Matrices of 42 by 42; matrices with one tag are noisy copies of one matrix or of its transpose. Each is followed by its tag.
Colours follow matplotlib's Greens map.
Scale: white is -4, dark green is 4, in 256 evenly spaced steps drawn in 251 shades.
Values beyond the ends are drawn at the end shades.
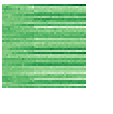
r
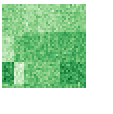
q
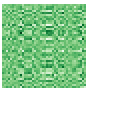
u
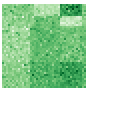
q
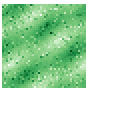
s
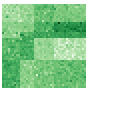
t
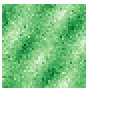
s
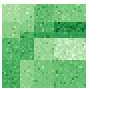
t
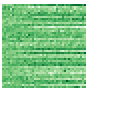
r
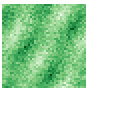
s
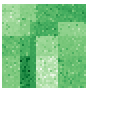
t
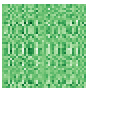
u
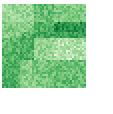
t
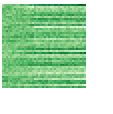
r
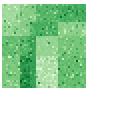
t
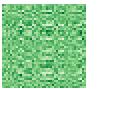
u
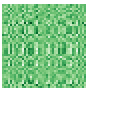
u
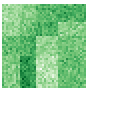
t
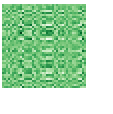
u
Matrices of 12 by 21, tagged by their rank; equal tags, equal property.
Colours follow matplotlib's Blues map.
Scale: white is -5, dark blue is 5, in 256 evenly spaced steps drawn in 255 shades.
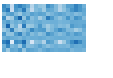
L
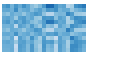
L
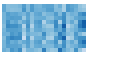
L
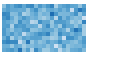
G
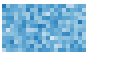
G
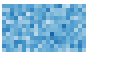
G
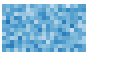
G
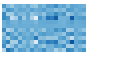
L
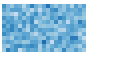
G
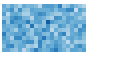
G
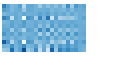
L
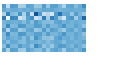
L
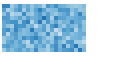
G
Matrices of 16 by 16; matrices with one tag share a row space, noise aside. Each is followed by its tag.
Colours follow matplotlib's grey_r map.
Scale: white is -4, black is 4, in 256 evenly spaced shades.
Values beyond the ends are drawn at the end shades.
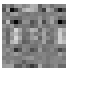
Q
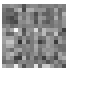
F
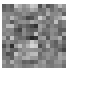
Q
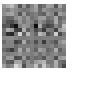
F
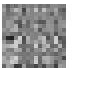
F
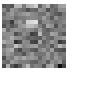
Q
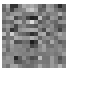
Q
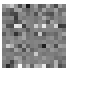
F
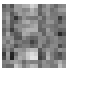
Q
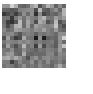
F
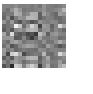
Q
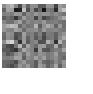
F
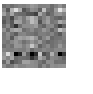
Q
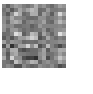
Q
